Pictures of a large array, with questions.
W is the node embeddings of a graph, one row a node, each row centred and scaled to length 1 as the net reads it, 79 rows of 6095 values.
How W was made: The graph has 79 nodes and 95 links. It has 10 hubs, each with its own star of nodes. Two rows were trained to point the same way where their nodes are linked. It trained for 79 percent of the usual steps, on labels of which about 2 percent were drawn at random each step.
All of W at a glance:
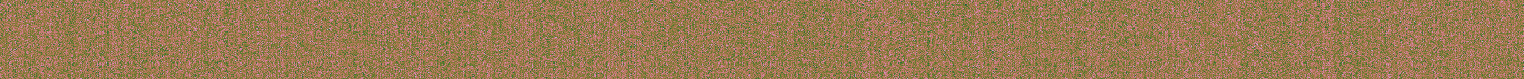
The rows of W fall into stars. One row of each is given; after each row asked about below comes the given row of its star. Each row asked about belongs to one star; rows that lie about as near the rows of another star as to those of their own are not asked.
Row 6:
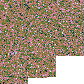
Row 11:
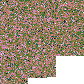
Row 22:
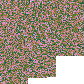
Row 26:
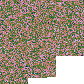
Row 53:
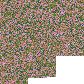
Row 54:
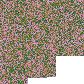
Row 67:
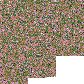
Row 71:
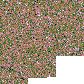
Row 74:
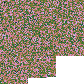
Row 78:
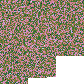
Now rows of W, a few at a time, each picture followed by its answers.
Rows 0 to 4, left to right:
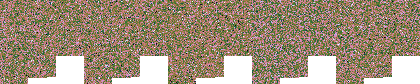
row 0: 54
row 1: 6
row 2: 71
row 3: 22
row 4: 71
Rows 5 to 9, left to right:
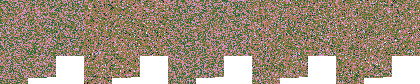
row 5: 71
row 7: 26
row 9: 22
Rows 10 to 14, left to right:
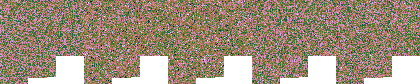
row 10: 67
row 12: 22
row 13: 74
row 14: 11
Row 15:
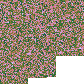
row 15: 78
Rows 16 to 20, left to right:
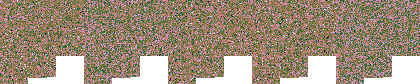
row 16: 67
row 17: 54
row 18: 78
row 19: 6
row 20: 6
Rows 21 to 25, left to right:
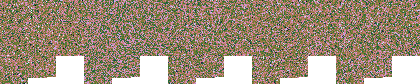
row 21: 26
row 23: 74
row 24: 53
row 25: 74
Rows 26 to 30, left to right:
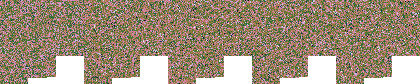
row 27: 26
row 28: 6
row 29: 53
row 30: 26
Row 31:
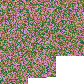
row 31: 74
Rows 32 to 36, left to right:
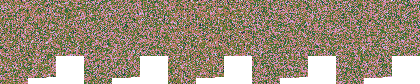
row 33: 78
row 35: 67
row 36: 54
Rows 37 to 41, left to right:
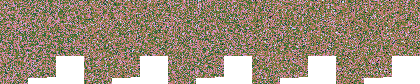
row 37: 11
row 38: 74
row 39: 53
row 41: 22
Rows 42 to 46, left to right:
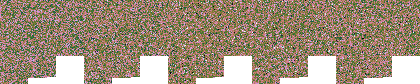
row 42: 11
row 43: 74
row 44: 67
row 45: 22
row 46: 11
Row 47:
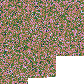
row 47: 53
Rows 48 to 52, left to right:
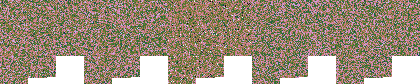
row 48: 67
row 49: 11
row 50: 54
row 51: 53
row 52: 6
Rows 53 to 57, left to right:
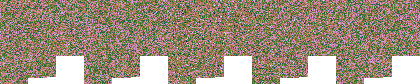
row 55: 53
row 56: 78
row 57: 22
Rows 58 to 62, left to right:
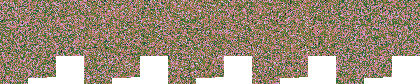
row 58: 26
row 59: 74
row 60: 53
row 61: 67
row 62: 78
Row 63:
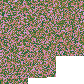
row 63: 78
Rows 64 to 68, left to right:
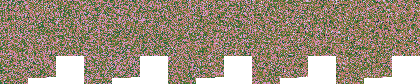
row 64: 74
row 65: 11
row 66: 71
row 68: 53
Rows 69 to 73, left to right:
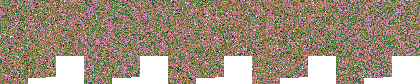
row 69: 26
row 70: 78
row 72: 11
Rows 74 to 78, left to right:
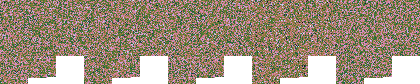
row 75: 74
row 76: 11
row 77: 53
